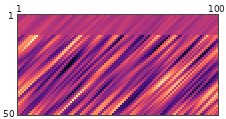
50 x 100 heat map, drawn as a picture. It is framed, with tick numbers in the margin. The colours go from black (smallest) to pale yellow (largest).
Mirror symmetry: none. Seam: horizontal, 20% of the way down, the top part calmer. Average level on the scale: 50%. Slope: none.
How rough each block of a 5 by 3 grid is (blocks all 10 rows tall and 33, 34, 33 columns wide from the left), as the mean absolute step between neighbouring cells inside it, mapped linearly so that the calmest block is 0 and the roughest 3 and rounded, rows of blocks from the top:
0 0 0 | 2 2 3 | 2 2 3 | 2 2 3 | 2 2 2
